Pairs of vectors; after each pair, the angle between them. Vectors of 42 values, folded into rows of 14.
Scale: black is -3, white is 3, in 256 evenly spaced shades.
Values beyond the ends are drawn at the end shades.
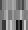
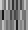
orthogonal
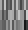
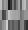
partly aligned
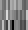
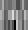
orthogonal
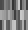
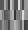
partly aligned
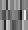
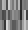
nearly parallel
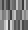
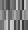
nearly parallel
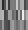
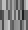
nearly opposite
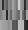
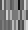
nearly opposite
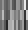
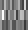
partly aligned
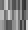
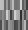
orthogonal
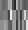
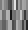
nearly opposite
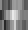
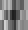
nearly opposite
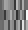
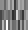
orthogonal
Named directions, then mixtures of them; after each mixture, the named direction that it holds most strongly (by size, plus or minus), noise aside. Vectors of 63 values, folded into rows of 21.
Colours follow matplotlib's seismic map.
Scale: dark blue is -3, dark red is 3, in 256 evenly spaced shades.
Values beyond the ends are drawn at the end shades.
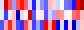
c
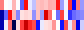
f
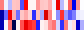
f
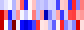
f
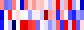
f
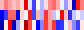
f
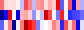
f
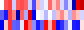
c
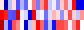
c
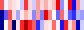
f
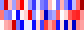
c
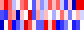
c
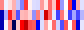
f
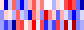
c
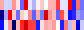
f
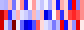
f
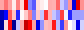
f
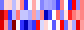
f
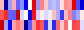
c
